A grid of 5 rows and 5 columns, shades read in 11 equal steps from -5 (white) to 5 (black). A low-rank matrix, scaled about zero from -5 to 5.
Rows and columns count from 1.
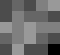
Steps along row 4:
down down up up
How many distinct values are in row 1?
4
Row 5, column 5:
5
